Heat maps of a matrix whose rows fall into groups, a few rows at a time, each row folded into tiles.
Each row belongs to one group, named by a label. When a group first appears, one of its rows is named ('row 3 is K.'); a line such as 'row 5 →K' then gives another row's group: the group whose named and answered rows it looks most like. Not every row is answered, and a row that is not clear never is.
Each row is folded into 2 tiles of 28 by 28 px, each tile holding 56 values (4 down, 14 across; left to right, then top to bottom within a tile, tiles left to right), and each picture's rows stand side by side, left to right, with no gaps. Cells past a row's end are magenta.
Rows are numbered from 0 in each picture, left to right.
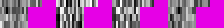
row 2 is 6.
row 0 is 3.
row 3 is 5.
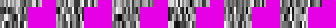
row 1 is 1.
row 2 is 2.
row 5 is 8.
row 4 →3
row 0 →1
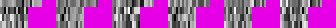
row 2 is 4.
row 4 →3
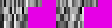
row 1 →8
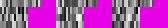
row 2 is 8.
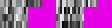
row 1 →1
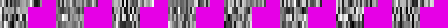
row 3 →3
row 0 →6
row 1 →8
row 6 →4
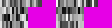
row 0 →2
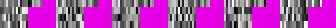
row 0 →4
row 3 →1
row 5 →1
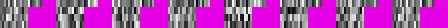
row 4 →6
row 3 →4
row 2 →3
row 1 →4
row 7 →8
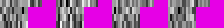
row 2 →4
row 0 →3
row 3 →5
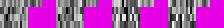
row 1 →5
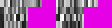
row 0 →6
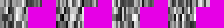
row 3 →6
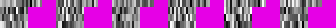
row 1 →1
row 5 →1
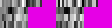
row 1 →8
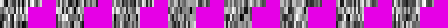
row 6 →6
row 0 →6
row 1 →4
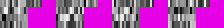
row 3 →3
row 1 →4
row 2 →4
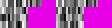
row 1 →3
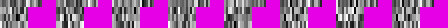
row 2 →3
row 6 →4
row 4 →2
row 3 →3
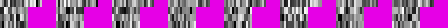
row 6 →5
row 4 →8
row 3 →3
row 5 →6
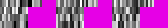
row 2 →1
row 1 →1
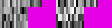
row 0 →2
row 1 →4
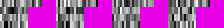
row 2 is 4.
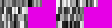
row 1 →1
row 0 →4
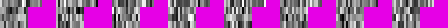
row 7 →1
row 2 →6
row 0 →5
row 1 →2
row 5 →6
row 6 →2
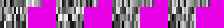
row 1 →4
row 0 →6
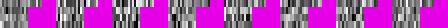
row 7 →8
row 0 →3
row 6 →2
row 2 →6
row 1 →6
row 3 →2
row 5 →4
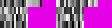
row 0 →6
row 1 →1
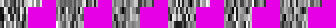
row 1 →3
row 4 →8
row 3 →1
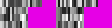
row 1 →8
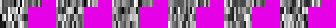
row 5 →4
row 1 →4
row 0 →4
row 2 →5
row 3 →3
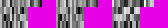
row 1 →2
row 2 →4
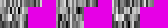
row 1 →2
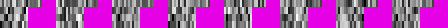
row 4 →6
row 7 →8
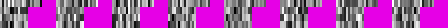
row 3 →8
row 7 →3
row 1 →1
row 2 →6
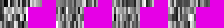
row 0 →6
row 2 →6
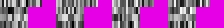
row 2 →5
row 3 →4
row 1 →4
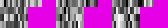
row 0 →1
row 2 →4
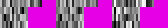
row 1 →8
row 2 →6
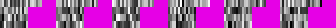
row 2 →1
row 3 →1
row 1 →1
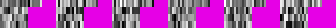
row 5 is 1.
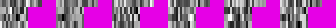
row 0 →2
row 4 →1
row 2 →1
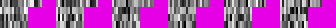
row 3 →4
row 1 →6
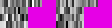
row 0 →1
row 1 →8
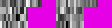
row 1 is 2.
